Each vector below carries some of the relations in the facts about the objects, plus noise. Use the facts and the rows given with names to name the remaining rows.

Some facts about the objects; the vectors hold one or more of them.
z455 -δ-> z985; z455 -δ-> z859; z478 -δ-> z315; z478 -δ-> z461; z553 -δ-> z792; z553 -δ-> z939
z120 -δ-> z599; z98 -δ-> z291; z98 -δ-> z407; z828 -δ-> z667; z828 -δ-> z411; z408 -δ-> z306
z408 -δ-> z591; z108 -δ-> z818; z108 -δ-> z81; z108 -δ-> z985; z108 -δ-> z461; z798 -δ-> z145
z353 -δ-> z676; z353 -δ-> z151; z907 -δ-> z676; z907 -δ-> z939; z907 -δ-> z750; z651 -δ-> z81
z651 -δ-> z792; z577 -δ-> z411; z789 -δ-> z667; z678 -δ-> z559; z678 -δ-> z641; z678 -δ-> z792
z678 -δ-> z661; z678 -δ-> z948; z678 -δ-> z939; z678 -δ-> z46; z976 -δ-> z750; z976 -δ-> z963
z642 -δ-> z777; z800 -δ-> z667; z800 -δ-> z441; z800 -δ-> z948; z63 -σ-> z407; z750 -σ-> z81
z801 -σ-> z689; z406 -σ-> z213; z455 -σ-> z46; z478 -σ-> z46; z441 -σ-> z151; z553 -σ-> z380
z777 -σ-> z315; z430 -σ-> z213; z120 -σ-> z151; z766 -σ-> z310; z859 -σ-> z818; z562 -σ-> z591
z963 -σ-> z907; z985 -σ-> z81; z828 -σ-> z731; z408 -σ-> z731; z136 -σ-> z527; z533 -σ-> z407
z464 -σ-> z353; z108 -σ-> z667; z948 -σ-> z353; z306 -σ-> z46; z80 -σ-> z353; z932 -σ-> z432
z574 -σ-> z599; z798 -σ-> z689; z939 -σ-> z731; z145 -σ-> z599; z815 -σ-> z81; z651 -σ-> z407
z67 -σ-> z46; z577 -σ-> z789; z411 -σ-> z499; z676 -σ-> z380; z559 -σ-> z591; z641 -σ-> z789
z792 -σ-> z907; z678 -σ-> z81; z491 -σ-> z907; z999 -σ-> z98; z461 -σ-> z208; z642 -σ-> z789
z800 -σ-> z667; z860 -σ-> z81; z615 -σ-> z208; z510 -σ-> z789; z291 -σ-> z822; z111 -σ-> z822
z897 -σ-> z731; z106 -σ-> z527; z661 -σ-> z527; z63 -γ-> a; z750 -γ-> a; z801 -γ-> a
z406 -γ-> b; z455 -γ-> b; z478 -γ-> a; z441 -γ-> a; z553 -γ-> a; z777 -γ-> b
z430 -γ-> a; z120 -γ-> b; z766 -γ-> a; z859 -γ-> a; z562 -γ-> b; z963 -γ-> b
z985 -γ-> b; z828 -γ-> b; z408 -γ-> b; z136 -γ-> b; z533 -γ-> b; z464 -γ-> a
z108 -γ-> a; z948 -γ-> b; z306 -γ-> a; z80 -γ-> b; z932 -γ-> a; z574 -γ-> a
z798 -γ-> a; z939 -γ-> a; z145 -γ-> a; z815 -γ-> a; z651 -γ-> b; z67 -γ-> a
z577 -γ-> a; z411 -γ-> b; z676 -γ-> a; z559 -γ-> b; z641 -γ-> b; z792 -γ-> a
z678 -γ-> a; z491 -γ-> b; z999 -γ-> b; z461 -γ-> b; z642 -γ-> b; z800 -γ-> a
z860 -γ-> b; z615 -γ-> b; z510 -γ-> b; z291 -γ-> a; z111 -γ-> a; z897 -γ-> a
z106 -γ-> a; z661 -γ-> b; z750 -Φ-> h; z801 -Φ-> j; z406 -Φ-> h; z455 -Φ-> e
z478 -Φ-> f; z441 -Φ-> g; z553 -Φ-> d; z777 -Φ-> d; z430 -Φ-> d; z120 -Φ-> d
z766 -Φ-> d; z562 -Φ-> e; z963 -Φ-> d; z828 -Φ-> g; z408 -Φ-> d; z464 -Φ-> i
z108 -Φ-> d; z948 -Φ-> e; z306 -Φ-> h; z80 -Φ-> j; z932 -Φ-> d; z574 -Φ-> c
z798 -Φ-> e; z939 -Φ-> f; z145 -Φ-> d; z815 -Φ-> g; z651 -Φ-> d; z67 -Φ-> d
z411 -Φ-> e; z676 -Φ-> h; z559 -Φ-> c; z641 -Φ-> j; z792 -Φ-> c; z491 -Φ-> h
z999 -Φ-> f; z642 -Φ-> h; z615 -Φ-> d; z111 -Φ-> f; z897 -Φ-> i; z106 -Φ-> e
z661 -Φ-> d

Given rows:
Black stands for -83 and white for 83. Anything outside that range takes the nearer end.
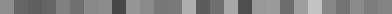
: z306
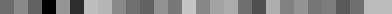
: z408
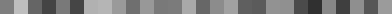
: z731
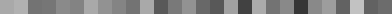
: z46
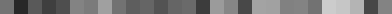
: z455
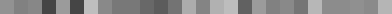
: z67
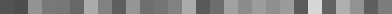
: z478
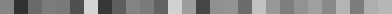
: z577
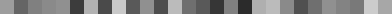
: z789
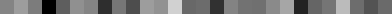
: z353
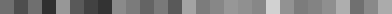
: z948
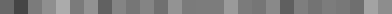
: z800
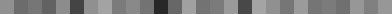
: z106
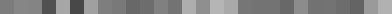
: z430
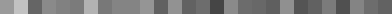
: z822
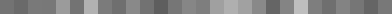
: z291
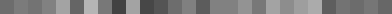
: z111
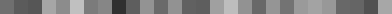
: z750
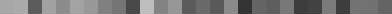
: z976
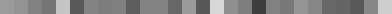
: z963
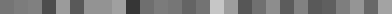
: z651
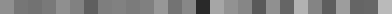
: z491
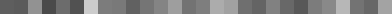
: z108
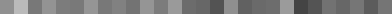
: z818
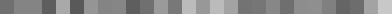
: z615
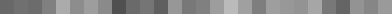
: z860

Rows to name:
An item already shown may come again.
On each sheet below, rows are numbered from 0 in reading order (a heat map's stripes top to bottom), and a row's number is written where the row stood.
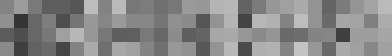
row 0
z777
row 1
z642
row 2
z678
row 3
z642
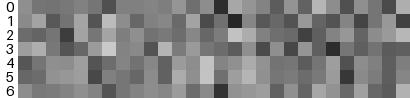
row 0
z491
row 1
z599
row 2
z553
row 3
z98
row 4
z461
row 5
z461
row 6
z491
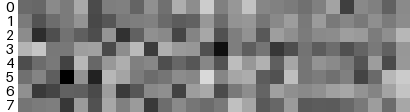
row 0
z461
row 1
z562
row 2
z411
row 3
z907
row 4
z939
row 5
z408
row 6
z411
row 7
z651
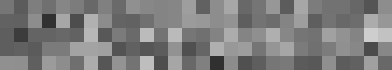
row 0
z406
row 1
z120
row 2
z828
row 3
z985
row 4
z667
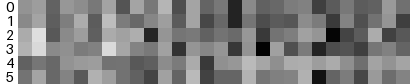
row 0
z667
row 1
z599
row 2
z407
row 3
z527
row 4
z815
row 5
z81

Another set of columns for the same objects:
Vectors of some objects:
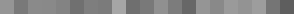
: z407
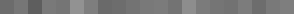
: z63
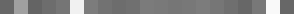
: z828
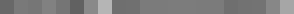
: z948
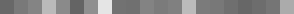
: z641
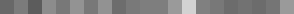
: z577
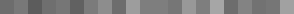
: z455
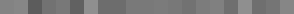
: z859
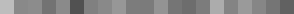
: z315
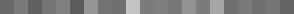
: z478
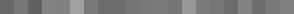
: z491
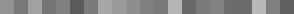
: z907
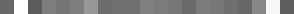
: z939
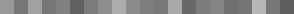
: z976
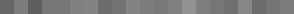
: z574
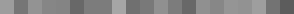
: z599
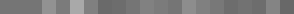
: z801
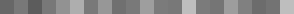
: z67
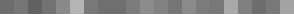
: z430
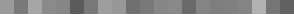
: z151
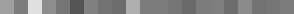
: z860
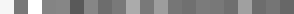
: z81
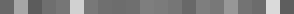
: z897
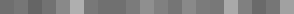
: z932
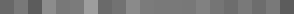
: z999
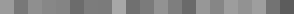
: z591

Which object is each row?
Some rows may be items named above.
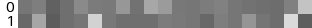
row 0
z651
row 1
z897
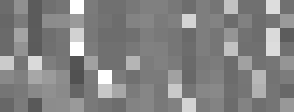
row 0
z408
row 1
z642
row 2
z897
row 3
z408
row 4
z985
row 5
z46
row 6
z789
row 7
z642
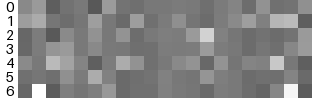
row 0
z461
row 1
z731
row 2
z577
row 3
z441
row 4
z667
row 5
z80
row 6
z939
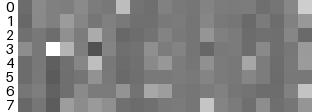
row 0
z661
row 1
z676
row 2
z80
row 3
z750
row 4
z120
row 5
z798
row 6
z651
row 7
z306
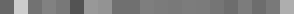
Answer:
z792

